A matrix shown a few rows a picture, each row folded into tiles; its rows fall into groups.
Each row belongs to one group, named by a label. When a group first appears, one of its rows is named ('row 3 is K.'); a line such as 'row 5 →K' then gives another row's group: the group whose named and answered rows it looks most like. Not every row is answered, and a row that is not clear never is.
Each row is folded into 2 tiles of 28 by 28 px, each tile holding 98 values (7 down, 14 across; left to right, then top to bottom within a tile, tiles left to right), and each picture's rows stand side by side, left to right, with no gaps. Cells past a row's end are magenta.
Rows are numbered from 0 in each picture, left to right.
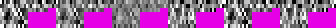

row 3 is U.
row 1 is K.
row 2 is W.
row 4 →K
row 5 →U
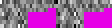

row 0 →K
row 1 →W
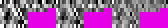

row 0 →K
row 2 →K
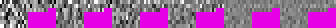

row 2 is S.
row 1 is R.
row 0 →K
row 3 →R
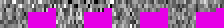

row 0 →R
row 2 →K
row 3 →S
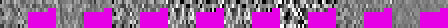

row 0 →W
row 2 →W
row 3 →U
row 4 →U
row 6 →W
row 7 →W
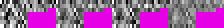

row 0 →K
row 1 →K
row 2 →K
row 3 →W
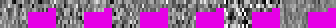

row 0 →U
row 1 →R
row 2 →W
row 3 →S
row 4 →K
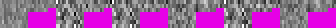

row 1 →K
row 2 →K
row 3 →S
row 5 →S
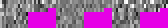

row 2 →R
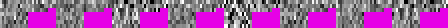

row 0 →S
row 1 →S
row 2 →U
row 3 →R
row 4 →K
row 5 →S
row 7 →U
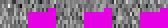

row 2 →W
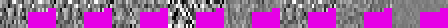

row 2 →W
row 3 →K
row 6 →R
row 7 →W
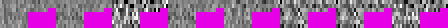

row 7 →U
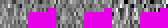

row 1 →W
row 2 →U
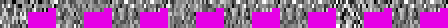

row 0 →U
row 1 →K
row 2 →R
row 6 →K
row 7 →R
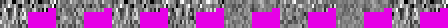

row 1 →W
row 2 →U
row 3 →R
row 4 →S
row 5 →R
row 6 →S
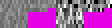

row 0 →W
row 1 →U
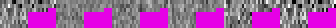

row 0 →U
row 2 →S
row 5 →U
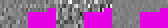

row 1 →R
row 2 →W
